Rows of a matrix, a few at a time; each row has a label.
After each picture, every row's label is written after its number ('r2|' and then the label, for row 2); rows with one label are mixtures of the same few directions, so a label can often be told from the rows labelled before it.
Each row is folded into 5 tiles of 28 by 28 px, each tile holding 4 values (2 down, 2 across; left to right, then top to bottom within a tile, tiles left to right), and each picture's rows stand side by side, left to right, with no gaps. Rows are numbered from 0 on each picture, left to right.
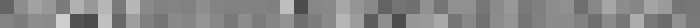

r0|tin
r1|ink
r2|ink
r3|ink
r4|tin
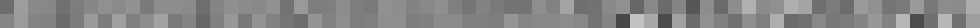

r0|ink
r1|ink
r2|ink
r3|tin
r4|tin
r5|tin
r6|tin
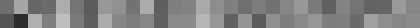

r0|ink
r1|ink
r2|tin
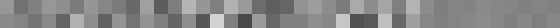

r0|tin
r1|tin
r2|tin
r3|ink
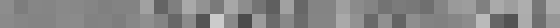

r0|ink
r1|tin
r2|ink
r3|tin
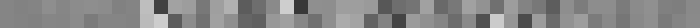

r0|tin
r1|ink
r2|ink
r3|tin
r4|ink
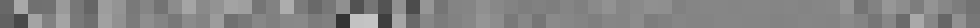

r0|ink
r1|tin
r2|tin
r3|ink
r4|tin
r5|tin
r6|tin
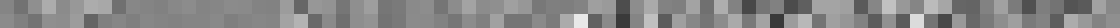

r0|tin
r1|tin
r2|ink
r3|tin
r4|ink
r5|tin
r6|tin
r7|tin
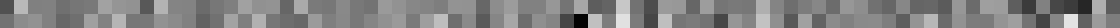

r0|ink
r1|ink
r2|ink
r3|ink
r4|ink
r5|ink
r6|tin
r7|tin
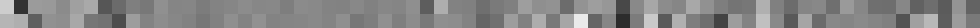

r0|ink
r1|ink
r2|tin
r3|ink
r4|ink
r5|ink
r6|tin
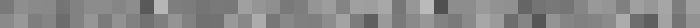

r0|ink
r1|ink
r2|tin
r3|ink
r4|tin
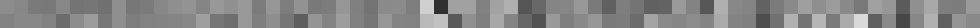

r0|tin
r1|tin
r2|ink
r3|ink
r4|tin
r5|ink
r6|ink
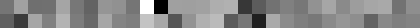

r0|ink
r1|ink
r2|tin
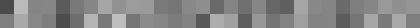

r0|ink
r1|tin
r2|ink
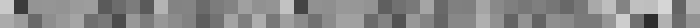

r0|ink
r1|ink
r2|ink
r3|ink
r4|tin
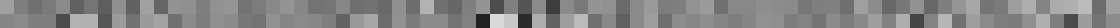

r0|tin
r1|ink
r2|tin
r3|tin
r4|ink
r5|ink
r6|tin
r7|tin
